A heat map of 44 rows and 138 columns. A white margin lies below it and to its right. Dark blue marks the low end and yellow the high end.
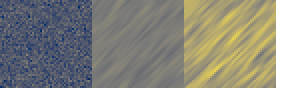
It is made of 1 by 3 panels. Panel 1,1: low, fine-grained. Panel 1,2: middling, slanting up to the right, faint in contrast. Panel 1,3: high, slanting up to the right.
